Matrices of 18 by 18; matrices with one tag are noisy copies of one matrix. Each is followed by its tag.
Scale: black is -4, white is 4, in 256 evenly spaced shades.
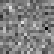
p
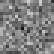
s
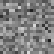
p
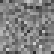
s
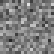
p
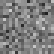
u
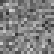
p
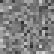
s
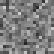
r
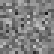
u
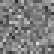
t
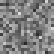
r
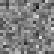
r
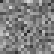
s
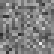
u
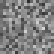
u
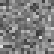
r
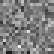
t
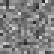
r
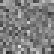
t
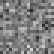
p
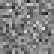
u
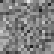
s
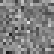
t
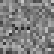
t
